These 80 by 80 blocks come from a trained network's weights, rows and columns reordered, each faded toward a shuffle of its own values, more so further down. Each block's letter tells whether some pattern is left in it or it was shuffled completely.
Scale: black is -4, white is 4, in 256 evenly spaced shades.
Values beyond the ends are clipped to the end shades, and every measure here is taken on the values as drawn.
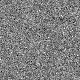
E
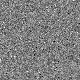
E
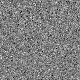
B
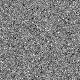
E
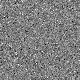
E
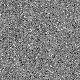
B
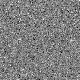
B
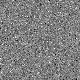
E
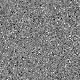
B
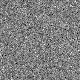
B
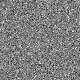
E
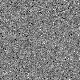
B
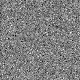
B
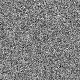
B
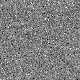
E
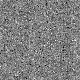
B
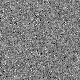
E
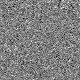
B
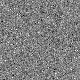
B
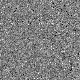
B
